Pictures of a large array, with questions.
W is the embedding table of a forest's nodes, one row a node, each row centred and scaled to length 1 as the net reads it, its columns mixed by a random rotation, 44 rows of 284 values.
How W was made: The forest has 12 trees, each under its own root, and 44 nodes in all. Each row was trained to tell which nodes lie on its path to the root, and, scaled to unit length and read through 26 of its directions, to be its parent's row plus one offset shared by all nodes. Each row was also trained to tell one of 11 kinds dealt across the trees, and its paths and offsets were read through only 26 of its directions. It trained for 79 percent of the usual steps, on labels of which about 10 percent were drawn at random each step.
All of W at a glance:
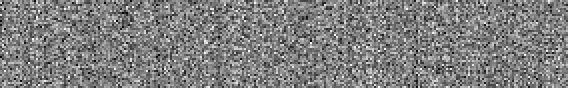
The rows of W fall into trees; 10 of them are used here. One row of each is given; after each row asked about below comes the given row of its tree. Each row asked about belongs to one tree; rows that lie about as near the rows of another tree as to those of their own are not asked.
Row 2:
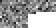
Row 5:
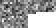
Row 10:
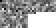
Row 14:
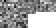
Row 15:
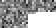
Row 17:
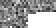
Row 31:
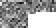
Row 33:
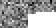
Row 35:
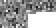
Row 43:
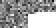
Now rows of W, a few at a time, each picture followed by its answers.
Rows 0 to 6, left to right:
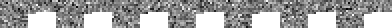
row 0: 35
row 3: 33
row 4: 14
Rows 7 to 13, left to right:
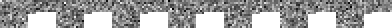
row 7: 35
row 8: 43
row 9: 17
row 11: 2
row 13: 31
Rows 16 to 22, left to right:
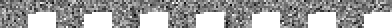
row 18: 31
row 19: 33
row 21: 2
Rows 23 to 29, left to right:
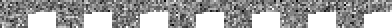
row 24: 35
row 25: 43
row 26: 33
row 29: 43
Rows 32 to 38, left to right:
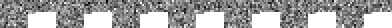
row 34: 10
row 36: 35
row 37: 43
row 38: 31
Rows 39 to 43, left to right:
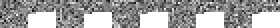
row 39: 15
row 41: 31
